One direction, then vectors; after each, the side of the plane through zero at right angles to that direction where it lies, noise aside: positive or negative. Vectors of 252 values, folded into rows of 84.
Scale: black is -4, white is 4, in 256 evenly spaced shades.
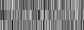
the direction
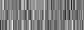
negative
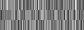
positive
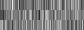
positive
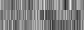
negative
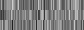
positive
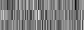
negative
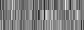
positive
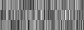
positive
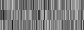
positive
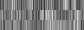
positive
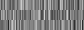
negative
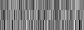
positive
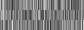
negative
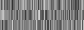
negative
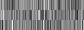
negative
